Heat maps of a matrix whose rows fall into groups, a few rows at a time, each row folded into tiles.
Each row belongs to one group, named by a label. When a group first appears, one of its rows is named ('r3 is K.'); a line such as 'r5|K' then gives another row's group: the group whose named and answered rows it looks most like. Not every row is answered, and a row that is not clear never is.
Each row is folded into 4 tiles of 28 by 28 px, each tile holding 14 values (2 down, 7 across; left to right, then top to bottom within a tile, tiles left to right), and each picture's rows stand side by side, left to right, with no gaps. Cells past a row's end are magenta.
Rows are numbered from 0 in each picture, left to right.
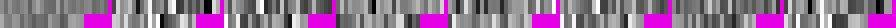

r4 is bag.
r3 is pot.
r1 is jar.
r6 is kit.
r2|kit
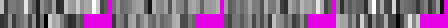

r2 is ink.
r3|kit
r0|ink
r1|pot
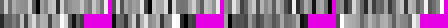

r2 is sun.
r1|pot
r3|bag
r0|pot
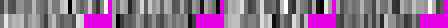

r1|sun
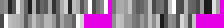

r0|bag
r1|jar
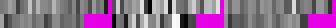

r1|pot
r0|sun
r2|sun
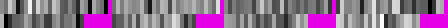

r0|sun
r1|pot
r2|kit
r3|jar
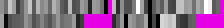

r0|sun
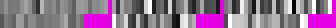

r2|bag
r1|kit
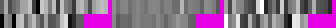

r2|kit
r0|pot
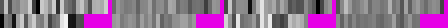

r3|sun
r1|jar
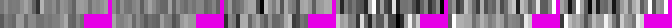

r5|bag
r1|kit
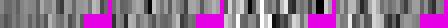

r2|jar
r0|ink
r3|jar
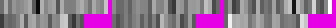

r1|ink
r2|bag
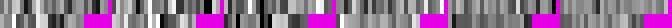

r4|sun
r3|bag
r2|ink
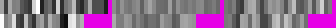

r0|kit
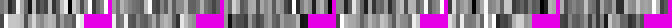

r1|kit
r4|jar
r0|bag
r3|bag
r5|ink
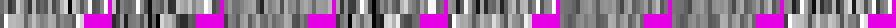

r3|ink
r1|ink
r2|pot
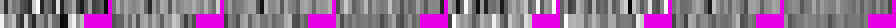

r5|bag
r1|pot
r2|pot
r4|bag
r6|pot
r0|kit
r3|sun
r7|sun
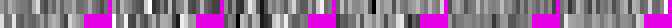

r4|sun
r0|kit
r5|bag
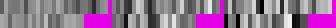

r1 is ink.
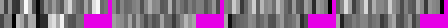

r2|sun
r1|kit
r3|sun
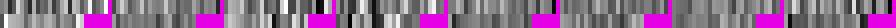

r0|bag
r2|jar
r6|ink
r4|sun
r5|kit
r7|sun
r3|ink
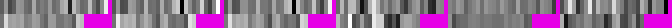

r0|bag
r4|sun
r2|bag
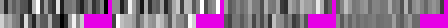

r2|ink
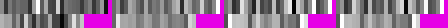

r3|bag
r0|kit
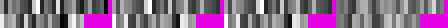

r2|kit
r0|kit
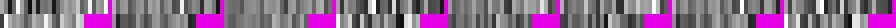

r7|kit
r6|sun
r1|sun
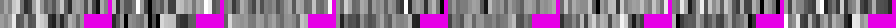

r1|ink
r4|pot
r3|sun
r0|jar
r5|pot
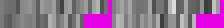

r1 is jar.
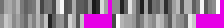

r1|bag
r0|jar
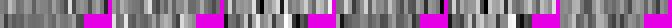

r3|sun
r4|pot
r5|jar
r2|pot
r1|kit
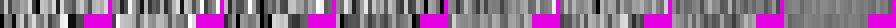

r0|pot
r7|sun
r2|ink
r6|kit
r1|bag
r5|pot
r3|sun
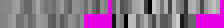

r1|pot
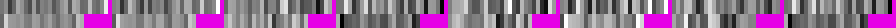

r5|bag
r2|jar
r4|jar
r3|sun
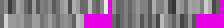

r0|bag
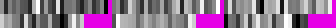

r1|bag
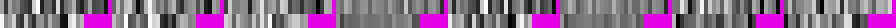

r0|kit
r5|sun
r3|sun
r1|jar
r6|sun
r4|kit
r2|jar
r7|pot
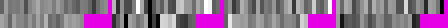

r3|sun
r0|jar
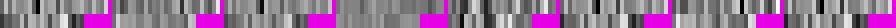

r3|jar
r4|ink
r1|bag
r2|pot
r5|pot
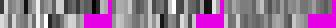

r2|kit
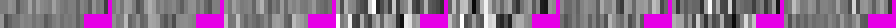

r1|jar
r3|kit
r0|sun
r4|jar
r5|ink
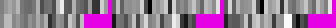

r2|pot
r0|jar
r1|pot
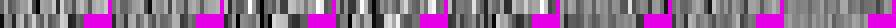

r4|ink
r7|jar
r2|ink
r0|pot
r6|pot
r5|sun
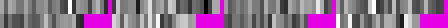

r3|kit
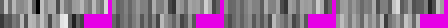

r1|ink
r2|ink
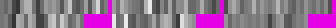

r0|ink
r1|kit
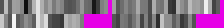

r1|ink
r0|jar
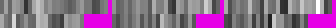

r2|ink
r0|jar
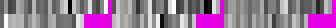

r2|jar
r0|bag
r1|jar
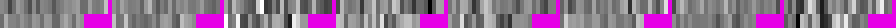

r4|jar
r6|sun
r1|kit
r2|kit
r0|bag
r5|bag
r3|jar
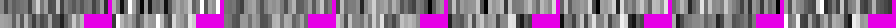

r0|kit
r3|jar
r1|bag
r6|sun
